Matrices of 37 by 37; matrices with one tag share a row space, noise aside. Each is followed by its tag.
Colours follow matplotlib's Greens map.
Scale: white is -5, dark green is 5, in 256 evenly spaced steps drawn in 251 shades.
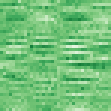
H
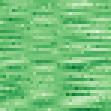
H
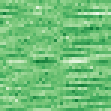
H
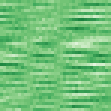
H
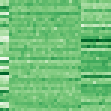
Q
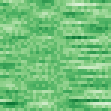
H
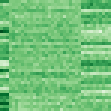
Q
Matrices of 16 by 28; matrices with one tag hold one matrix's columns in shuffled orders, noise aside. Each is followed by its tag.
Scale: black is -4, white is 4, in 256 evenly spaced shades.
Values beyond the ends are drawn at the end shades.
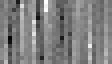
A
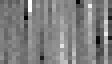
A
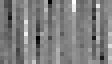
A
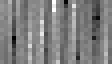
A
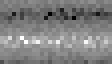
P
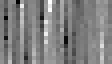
A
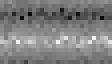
P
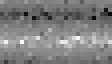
P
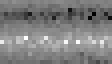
P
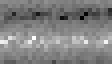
P
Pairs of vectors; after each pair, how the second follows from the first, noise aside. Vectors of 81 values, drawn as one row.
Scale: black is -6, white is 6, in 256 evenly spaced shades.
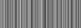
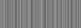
shrunk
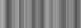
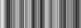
scaled up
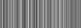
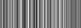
scaled up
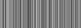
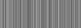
shrunk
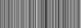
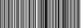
scaled up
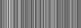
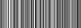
scaled up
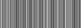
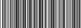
scaled up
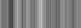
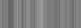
shrunk
